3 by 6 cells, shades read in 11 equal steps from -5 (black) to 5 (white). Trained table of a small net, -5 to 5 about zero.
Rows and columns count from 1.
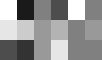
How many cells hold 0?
5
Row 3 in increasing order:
-3 -2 0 0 1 4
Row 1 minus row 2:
1 -7 -1 -4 5 -1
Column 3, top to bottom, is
0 1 1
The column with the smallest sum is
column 2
